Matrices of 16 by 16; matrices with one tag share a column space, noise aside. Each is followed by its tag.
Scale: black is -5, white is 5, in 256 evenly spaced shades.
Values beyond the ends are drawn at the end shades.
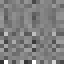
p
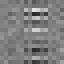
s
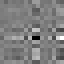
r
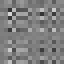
s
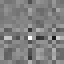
r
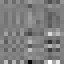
p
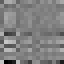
p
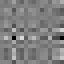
r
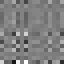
p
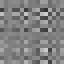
s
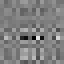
r
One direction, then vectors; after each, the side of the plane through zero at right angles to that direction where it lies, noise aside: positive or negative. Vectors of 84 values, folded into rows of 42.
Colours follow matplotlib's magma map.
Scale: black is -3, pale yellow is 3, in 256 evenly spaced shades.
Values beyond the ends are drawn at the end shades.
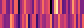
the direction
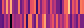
negative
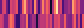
positive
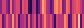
positive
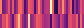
negative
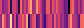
positive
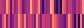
negative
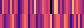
positive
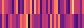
positive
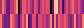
positive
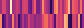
positive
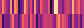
positive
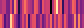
positive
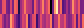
positive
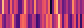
positive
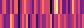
positive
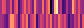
positive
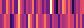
negative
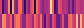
negative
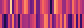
positive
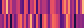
negative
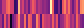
negative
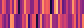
positive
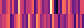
negative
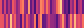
positive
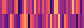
positive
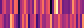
positive
